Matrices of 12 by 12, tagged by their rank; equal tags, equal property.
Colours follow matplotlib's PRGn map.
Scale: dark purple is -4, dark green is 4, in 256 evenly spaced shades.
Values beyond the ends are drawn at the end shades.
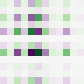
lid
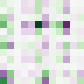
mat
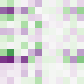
mat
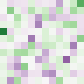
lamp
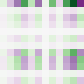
lid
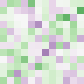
lamp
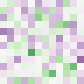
lamp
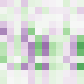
mat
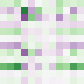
mat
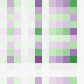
lid
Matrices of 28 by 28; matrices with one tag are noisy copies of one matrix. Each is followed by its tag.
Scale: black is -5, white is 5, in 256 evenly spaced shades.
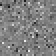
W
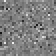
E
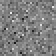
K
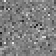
E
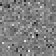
W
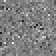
E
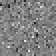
W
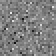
K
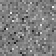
K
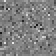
E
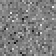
K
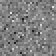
K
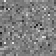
E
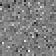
W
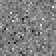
K
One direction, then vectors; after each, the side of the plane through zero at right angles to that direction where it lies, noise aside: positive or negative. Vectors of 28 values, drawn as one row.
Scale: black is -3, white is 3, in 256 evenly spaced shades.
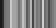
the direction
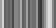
negative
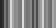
positive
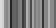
negative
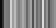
positive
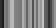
positive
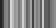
positive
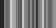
positive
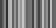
positive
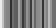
negative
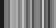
positive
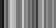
positive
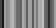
positive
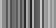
negative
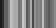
positive
